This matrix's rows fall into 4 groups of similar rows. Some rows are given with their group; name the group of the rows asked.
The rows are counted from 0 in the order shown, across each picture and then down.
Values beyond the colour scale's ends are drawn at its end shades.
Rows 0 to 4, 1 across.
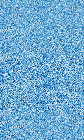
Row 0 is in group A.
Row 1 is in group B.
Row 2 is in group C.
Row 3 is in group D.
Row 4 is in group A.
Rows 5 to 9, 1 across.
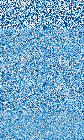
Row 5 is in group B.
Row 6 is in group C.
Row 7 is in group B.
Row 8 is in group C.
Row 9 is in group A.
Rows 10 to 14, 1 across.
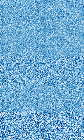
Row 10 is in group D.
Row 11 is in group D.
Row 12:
A
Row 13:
B
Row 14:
D
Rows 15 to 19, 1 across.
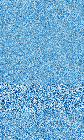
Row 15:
D
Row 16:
A
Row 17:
C
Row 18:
B
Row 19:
D
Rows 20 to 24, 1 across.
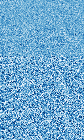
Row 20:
B
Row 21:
D
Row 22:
B
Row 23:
C
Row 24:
C
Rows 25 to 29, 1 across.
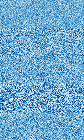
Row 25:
B
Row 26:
A
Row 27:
D
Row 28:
C
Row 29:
B
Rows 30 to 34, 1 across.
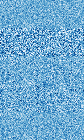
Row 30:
B
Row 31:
A
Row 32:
B
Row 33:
D
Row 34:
B
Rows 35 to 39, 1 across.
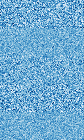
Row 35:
A
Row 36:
B
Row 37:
C
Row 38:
B
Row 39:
A
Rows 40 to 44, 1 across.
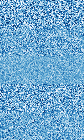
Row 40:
B
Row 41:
D
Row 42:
B
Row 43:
A
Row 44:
C
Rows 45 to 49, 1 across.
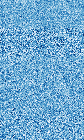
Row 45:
D
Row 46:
D
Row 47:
B
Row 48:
C
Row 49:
A
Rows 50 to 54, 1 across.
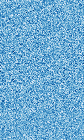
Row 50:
C
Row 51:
A
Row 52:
A
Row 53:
B
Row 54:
B
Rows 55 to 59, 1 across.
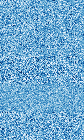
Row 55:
B
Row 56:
D
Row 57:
D
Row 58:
A
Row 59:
B
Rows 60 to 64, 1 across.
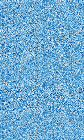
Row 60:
C
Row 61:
B
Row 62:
B
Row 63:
C
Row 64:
C
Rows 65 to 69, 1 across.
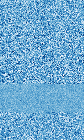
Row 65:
D
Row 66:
A
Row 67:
C
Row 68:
D
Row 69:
B
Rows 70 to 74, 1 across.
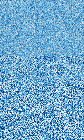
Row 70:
B
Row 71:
A
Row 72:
D
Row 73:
A
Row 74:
C
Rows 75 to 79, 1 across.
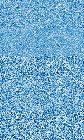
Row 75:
A
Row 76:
D
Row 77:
D
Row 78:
A
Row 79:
A
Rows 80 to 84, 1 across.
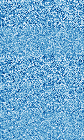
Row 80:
C
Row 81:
A
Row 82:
C
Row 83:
C
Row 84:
C
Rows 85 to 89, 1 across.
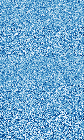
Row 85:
A
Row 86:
A
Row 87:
B
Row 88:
A
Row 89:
A
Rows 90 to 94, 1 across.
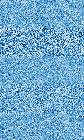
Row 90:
D
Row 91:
C
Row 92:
C
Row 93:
A
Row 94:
C
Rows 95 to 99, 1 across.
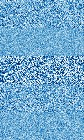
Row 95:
C
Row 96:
A
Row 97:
C
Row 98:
A
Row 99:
D
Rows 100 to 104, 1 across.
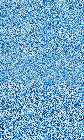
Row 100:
C
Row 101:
B
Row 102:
A
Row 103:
B
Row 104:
C
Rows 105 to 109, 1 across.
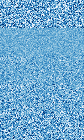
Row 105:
A
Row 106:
A
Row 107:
B
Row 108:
B
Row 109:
C
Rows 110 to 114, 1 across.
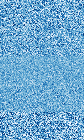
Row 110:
C
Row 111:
D
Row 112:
B
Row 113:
C
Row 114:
D
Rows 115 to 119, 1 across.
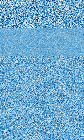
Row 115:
B
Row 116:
D
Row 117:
A
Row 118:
D
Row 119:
C
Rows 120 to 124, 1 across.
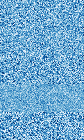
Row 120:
A
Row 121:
A
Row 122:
C
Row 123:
D
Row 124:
C
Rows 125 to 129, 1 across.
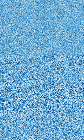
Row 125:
D
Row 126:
A
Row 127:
C
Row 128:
C
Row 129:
B
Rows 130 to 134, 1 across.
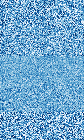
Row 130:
D
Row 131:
A
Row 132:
D
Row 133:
C
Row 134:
A
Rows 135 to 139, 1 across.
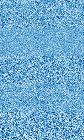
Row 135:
D
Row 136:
A
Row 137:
C
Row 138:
D
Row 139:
B
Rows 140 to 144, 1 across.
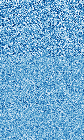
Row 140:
C
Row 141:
C
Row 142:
B
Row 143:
D
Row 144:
B
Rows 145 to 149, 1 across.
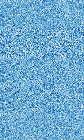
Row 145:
C
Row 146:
A
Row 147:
C
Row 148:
C
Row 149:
B
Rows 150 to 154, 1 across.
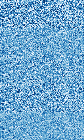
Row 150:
C
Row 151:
A
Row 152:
C
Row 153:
C
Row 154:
C
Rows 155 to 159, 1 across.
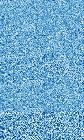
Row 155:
B
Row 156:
A
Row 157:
C
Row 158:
C
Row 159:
C
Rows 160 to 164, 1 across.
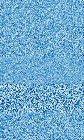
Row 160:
A
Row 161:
A
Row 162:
C
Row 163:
B
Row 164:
C
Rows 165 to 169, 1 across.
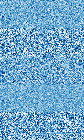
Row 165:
B
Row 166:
B
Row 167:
C
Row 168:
B
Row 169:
D
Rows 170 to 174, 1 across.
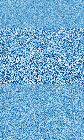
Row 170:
B
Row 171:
A
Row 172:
B
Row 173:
A
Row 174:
D
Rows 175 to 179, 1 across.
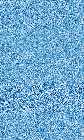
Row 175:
B
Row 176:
B
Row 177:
A
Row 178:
C
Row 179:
D
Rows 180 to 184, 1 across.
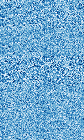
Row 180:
C
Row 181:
C
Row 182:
C
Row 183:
D
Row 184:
D
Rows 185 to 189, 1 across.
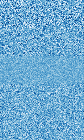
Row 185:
B
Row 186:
C
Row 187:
A
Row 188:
A
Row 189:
D
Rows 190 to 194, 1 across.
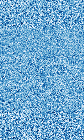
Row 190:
B
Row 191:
C
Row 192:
D
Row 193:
C
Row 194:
B
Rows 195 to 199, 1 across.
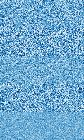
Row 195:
C
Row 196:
A
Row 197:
A
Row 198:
C
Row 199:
A
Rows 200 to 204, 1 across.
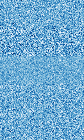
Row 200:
A
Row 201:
B
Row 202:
B
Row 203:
B
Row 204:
B
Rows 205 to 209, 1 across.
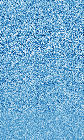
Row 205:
B
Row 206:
A
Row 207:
A
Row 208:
D
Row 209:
A
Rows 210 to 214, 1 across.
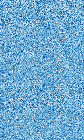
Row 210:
D
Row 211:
B
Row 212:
C
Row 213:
C
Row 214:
A
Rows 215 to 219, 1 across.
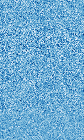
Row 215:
D
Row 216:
D
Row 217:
B
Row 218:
D
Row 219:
C
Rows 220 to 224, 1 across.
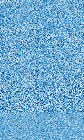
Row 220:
C
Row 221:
D
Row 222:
B
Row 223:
A
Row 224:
D
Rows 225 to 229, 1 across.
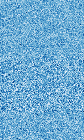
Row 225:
C
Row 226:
D
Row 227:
C
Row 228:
A
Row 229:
D
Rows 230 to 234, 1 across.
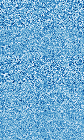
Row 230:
A
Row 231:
C
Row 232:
C
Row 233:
D
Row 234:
D
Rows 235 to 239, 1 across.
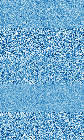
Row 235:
D
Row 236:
A
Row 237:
B
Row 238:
D
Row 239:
B
